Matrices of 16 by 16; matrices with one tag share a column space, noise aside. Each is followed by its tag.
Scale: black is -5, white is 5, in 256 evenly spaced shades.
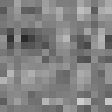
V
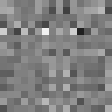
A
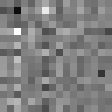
A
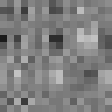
V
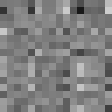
A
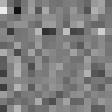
A
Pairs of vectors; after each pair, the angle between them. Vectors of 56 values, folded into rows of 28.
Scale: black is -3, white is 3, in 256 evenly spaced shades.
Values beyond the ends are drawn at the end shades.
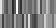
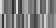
nearly parallel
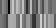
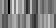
nearly parallel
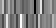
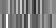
partly aligned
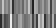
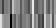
nearly opposite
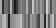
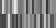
nearly opposite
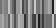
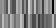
nearly parallel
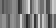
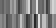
nearly parallel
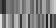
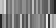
nearly opposite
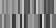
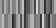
nearly parallel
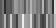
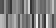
orthogonal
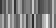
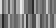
orthogonal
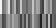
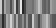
partly aligned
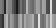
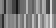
nearly parallel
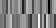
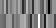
nearly parallel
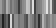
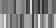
partly opposed
